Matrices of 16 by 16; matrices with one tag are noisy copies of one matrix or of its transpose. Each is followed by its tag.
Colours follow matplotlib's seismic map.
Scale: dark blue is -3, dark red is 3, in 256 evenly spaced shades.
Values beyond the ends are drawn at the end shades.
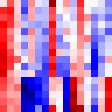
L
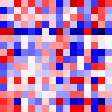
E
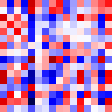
E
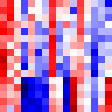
L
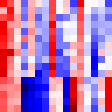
L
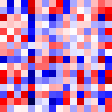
E
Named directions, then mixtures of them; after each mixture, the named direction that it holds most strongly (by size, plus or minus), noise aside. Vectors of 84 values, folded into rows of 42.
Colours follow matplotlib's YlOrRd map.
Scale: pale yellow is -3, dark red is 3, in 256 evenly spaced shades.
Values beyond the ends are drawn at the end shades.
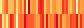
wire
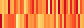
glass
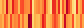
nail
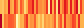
glass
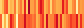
wire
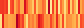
glass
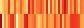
glass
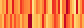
nail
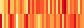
glass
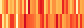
wire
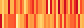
glass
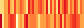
glass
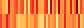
glass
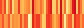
nail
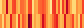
nail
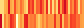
glass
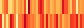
wire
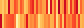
glass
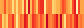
wire
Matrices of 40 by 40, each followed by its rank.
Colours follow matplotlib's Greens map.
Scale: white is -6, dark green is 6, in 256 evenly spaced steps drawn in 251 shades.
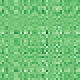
three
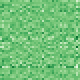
five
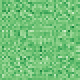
five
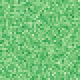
full rank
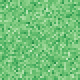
full rank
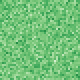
full rank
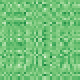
three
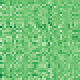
five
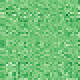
five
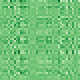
three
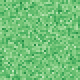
full rank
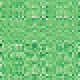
three
